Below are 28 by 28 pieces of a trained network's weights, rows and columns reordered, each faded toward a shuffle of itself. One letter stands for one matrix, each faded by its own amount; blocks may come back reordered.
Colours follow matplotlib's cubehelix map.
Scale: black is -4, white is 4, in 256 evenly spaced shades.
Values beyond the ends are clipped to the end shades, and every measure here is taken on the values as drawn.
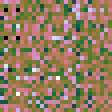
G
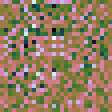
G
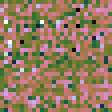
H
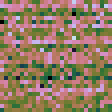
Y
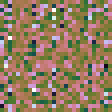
G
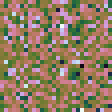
G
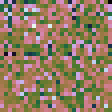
G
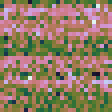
Y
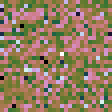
H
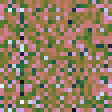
G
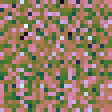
G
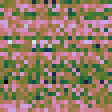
Y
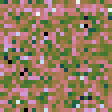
H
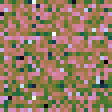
H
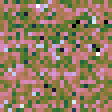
H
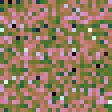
H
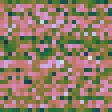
Y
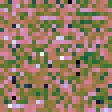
H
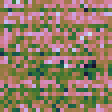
Y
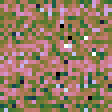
H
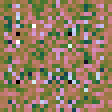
G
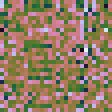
G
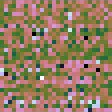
H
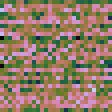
Y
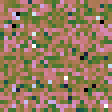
H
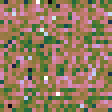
H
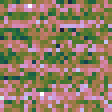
Y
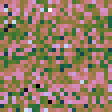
H
